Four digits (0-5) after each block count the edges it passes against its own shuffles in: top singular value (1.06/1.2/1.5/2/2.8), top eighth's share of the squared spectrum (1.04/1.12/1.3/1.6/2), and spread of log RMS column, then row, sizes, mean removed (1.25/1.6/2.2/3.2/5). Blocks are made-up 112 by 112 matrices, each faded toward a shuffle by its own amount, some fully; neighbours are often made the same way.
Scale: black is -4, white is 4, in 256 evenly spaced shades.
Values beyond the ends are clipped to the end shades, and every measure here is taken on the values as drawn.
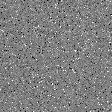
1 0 0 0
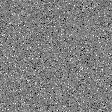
0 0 0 0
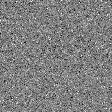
3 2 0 0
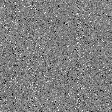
1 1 2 0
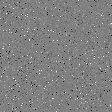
0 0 0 0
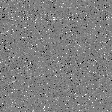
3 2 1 1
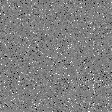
2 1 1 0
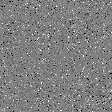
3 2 1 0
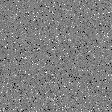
2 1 0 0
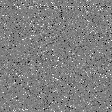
3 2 0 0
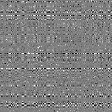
5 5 3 4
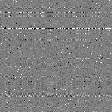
5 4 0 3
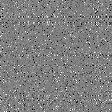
4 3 1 2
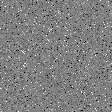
1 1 0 0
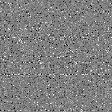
4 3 1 2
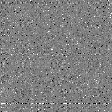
4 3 1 2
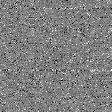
4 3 1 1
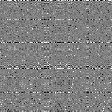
5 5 2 3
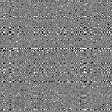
5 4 3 3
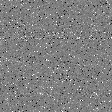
3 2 0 1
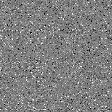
3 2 0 1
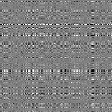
5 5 3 4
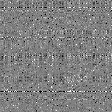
5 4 2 3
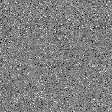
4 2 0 1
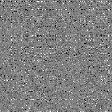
4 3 2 2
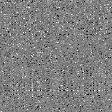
4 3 1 2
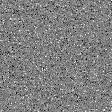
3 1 0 0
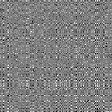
5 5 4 4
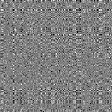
5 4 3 3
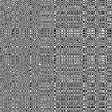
5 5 4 4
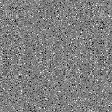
4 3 1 1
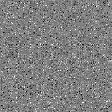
4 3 1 2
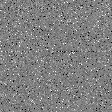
2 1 0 0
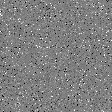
2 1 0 0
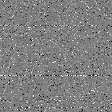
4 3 0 2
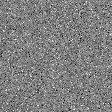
0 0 0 0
